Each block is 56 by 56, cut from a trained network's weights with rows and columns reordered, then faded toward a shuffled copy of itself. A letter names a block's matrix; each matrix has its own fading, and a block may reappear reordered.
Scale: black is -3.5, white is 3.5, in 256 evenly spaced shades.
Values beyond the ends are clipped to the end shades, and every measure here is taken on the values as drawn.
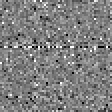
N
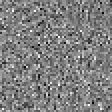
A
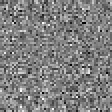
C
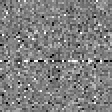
N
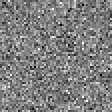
A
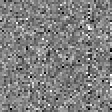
N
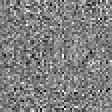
C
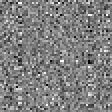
C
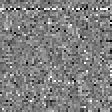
N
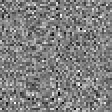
C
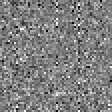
N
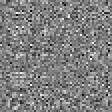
C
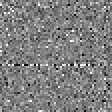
N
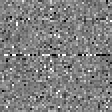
N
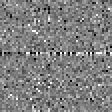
N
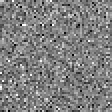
A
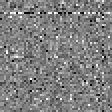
N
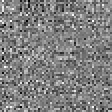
C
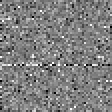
N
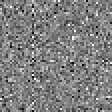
N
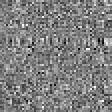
C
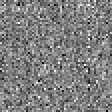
A
